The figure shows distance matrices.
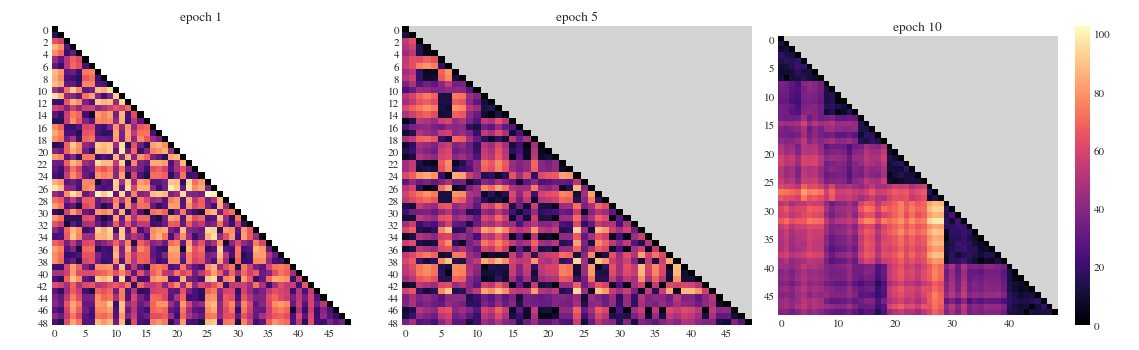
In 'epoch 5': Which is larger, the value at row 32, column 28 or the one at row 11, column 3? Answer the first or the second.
the second
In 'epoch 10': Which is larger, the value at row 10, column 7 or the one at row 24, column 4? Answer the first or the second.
the second
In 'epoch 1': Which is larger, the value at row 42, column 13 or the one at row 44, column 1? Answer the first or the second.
the second
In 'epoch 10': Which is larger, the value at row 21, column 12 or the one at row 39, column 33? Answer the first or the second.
the first
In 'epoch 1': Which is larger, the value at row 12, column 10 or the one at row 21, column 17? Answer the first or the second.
the first
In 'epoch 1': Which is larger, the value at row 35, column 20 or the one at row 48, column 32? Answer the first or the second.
the first
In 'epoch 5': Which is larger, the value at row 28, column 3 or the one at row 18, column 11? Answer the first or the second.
the first
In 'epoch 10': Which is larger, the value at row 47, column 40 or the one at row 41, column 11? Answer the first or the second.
the second
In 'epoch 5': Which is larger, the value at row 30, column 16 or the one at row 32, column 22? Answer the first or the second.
the second
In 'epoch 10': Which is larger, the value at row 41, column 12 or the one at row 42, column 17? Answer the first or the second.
the first
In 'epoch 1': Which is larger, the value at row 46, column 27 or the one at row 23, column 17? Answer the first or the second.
the second
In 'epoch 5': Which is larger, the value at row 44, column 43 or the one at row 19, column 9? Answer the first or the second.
the first
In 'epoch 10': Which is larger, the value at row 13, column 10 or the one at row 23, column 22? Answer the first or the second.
the second
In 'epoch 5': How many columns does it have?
49
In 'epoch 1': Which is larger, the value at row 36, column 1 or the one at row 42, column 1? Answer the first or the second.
the first
